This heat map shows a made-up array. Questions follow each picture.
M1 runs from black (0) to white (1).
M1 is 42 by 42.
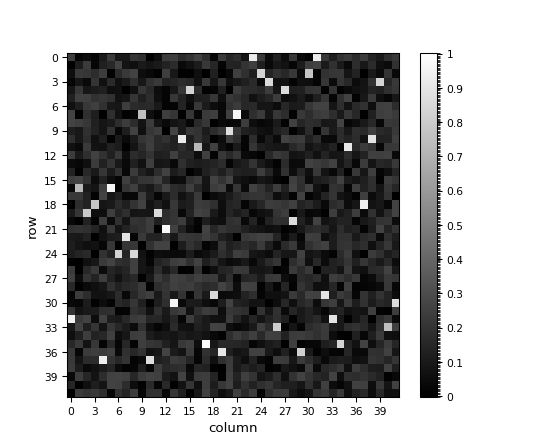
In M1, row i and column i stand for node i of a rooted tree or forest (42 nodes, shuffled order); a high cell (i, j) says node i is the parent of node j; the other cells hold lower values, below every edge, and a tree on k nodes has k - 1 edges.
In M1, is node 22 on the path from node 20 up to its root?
yes
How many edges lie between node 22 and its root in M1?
0
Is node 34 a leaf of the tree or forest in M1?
yes
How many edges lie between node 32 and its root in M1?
2
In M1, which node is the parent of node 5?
16
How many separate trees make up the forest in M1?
2
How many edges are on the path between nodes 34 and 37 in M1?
7
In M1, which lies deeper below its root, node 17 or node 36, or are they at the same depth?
node 17
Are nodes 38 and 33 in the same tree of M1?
yes
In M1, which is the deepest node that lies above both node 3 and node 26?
29
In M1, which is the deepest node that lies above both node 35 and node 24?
19
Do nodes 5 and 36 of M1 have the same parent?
no
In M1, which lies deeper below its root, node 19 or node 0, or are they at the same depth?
node 0
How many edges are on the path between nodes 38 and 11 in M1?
7
